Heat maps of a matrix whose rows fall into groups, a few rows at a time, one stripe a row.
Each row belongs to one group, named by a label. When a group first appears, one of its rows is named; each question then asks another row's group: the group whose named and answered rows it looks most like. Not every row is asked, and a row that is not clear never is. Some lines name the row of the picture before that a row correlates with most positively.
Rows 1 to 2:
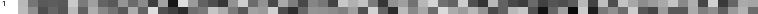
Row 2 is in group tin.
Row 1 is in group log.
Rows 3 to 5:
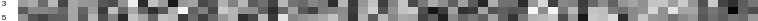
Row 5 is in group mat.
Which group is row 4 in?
mat
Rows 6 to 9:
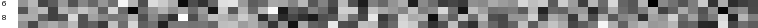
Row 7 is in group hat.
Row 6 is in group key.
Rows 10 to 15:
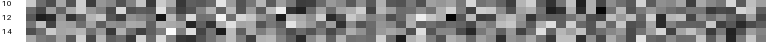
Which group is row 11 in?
hat
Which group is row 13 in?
key
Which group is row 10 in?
tin
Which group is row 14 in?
hat
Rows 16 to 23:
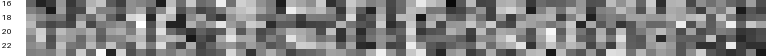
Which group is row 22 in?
key
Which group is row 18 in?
log
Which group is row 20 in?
key
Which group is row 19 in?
tin
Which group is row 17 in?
key
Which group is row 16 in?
log
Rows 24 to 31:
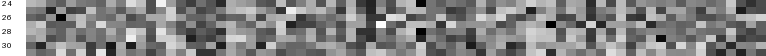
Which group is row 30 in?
mat
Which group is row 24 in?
key
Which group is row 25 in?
key
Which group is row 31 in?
mat
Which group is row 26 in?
hat
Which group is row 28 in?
key
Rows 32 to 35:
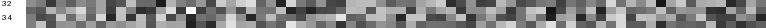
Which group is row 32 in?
log
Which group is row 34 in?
mat
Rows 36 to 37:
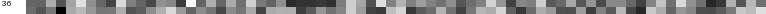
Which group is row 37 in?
hat
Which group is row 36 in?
hat
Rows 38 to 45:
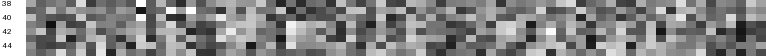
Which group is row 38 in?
tin
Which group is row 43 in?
log
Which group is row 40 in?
tin
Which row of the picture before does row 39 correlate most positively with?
36
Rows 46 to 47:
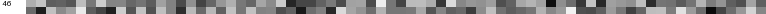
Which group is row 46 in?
tin
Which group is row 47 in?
hat
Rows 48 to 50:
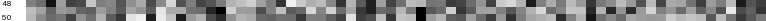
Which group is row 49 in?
key
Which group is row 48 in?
key
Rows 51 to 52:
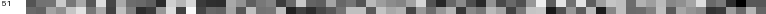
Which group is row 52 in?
hat
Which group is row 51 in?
mat
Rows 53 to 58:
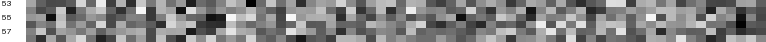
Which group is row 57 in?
key
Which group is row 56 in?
mat
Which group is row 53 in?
mat
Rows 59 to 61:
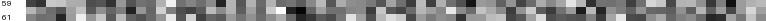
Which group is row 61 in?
hat
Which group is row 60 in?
tin
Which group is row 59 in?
hat
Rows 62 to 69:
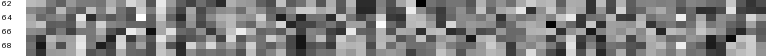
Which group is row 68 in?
hat
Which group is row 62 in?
key
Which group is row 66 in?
log
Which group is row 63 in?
key
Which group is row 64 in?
tin
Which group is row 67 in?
hat
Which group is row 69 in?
hat
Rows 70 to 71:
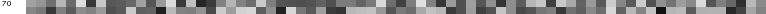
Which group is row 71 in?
log
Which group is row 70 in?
tin
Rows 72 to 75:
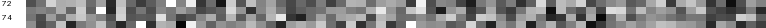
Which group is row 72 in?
hat
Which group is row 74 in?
hat
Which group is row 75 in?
log
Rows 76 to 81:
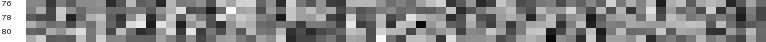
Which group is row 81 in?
tin
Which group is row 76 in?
log
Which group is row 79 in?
log
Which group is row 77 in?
key
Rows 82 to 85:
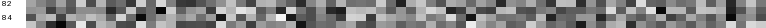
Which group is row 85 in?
tin
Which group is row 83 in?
log
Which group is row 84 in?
hat
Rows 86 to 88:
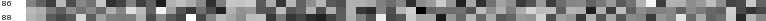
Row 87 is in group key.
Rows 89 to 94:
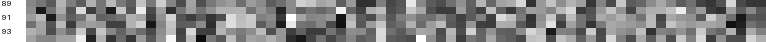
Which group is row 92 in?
log
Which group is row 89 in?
key
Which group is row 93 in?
tin
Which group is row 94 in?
tin
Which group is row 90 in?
mat
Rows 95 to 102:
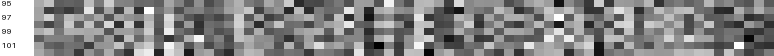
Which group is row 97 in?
key
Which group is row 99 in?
key
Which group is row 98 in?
mat
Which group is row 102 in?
log
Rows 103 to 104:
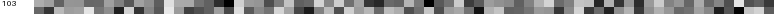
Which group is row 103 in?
key
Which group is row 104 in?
hat
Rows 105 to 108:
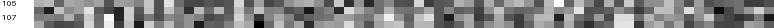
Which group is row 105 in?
key
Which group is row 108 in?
mat
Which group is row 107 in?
mat
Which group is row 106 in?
hat
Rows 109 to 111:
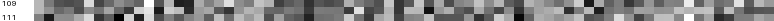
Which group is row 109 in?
tin
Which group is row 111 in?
mat
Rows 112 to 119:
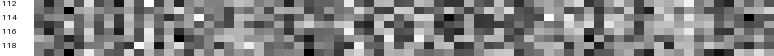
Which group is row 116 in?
mat
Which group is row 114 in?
mat
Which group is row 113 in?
hat
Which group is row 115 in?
mat
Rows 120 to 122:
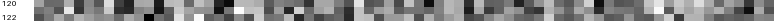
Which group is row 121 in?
log
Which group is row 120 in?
log
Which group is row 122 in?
hat
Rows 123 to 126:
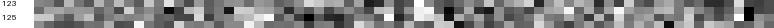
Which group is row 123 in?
key
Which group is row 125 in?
tin
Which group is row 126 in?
log
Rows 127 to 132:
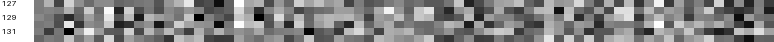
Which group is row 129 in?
mat
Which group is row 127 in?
key
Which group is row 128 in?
mat
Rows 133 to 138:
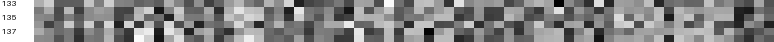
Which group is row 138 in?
log
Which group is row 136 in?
mat
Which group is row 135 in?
log
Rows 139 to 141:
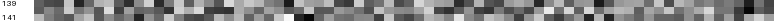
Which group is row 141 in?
tin
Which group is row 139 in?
log
